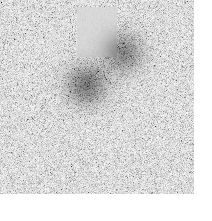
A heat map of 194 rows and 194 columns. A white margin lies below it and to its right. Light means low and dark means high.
An odd patch, calmer than its surroundings, sits in the top middle. No overall slope runs across the table. Most values sit low, with a long tail of high ones. Two bumps rise from the field. The ninth with the highest average is the centre.
